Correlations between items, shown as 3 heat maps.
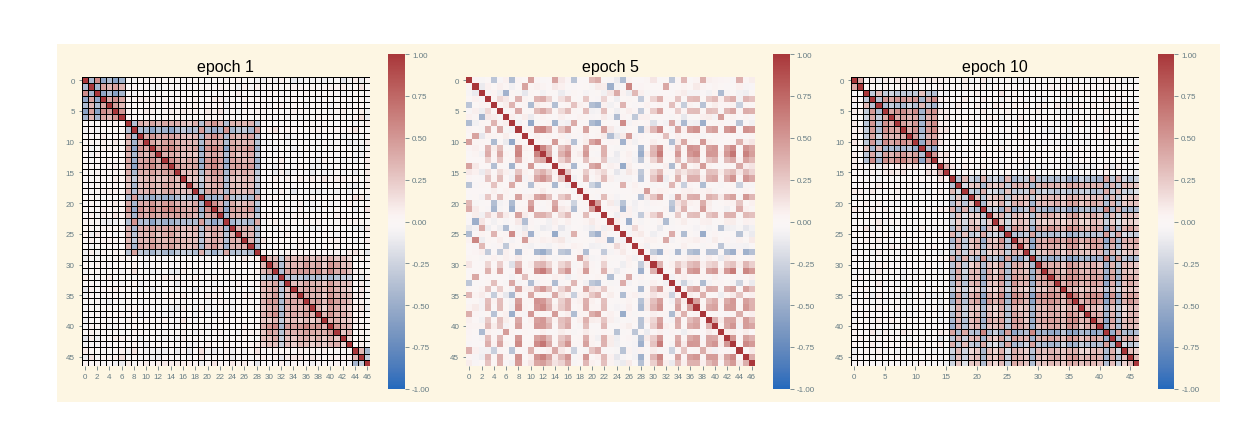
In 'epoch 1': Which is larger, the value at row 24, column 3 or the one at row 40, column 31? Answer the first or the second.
the second
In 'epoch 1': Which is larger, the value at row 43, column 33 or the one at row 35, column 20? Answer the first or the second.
the first
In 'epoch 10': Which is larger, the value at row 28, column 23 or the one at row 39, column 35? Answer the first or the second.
the second
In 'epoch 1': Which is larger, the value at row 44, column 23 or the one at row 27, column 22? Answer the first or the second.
the second
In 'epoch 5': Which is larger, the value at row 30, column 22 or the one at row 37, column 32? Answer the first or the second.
the first
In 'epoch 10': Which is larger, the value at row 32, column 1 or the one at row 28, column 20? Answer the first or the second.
the second
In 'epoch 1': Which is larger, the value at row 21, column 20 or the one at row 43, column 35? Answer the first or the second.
the first
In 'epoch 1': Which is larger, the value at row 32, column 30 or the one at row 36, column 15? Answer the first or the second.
the second
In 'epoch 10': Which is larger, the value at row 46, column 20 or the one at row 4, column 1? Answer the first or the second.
the first
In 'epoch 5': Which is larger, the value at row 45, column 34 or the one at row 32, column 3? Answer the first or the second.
the first
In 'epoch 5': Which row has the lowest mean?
28
